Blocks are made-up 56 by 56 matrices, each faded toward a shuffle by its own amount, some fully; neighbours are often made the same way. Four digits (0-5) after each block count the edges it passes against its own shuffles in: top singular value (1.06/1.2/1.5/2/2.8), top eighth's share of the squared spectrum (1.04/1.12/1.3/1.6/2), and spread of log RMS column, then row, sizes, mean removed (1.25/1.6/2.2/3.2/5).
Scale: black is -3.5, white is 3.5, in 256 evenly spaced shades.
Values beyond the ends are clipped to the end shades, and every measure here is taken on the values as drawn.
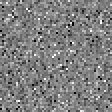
0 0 0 0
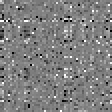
4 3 2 2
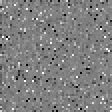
2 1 0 0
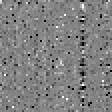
4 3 1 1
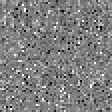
3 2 1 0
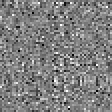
3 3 2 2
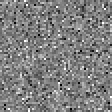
0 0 0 0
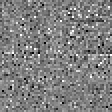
3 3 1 1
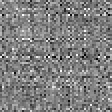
4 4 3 3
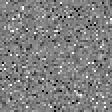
2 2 0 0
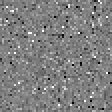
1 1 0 0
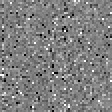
1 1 1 0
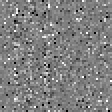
1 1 1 0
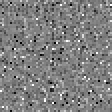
2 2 1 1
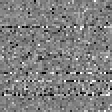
2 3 0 3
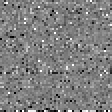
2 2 0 2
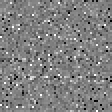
0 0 0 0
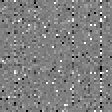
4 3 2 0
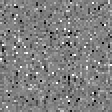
2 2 1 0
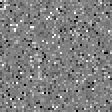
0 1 0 0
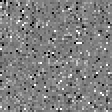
2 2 1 0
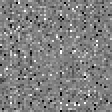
3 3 1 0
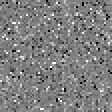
0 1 0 0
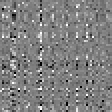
4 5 3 2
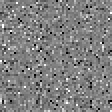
3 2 1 0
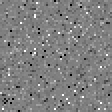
0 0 0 0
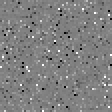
0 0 0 0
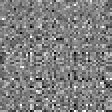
4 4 2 3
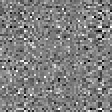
4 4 2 2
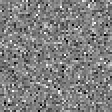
1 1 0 0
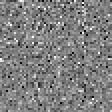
3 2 1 1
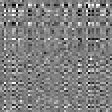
5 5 3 3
